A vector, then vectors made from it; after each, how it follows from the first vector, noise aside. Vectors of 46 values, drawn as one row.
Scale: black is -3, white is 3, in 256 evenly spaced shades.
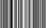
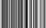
wrapped around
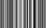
reversed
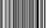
wrapped around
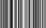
copied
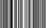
copied
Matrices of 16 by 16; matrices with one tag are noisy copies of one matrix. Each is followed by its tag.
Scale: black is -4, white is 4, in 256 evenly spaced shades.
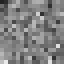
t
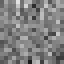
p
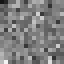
t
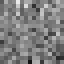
p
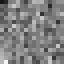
t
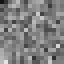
t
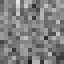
p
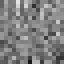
p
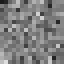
t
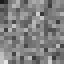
t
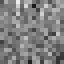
p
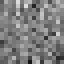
p
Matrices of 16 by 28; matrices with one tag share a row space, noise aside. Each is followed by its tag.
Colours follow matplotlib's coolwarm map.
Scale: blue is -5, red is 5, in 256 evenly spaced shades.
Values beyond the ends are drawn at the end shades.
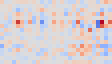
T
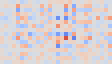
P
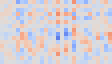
P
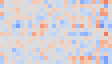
T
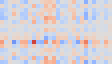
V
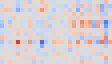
T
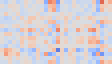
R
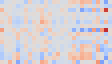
T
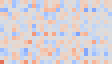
V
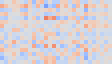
V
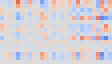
T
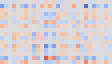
V
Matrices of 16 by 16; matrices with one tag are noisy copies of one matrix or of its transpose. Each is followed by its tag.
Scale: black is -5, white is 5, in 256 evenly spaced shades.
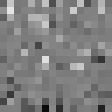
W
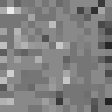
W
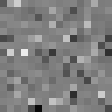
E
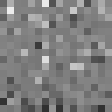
W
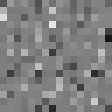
E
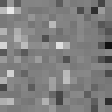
W
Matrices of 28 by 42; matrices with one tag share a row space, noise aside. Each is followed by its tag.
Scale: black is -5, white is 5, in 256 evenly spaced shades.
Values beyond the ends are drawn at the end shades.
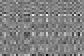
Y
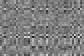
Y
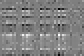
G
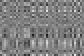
Y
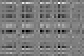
G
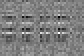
G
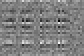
G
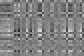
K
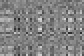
K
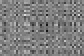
Y
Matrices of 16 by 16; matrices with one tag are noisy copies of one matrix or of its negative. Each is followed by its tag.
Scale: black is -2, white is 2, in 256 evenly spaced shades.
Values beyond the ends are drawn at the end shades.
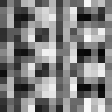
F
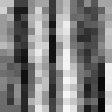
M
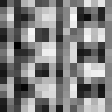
F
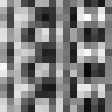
F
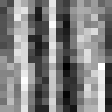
M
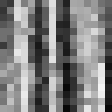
M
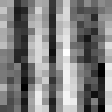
M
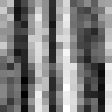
M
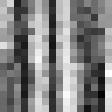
M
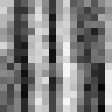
M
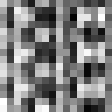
F
